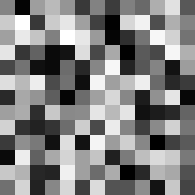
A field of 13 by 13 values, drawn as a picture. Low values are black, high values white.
Slope: none. Odd rows or columns: none. Average level on the scale: 50%. Histogram: flat.
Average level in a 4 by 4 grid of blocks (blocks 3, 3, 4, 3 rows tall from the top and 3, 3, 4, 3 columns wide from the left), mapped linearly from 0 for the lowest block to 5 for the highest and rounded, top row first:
4 5 2 4 / 3 0 3 2 / 2 2 4 1 / 3 4 2 3
